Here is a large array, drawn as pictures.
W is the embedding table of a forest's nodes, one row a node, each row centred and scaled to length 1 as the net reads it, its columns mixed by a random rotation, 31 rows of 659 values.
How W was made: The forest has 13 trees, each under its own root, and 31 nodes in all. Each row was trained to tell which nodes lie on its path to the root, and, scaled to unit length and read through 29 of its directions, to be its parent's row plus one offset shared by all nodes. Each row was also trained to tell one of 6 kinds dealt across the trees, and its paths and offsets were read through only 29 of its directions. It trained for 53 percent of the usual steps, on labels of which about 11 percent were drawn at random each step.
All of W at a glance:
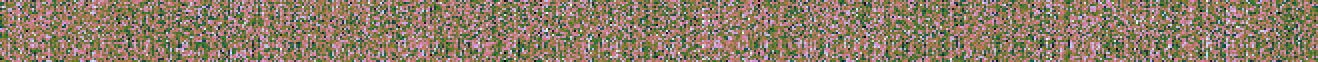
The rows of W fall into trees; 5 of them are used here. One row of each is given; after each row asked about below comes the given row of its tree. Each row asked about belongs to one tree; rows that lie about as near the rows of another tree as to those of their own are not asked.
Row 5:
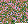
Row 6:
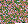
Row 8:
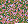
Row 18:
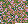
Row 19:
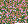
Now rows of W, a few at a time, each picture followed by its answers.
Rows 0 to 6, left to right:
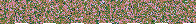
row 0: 5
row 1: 18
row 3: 5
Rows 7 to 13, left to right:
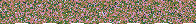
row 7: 18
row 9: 8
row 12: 19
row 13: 18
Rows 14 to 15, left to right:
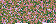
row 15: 8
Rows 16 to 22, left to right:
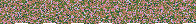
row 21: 19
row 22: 19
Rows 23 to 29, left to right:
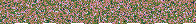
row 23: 19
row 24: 8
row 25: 5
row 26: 5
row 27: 5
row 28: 19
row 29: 18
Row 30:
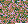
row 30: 6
